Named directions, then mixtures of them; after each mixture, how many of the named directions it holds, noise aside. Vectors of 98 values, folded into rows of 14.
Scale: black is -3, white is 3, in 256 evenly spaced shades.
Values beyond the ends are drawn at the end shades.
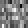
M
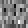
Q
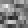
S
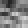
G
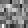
three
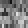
three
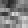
one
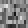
two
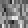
three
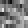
three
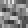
three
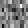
one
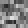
one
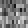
two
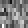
three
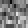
three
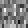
one
